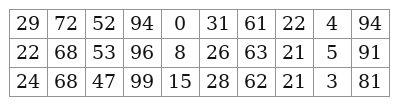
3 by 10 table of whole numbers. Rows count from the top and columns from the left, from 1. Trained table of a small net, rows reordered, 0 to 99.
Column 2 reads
72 68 68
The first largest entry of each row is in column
4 4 4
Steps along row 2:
up down up down up up down down up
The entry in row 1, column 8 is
22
